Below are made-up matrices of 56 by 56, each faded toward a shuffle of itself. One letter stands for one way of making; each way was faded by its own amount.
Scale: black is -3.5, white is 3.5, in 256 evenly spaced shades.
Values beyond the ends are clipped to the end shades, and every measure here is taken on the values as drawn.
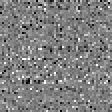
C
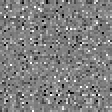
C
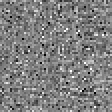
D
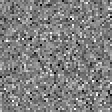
D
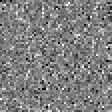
D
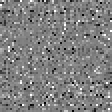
C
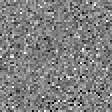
D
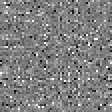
C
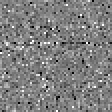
C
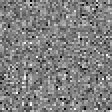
D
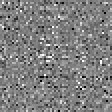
C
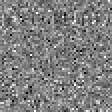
D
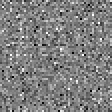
D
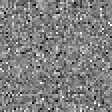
D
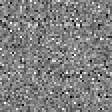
D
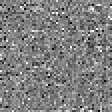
D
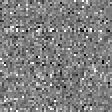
D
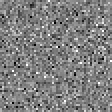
D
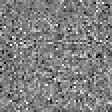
D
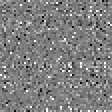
C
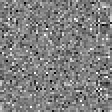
D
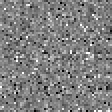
C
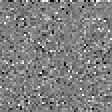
C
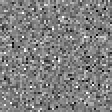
D
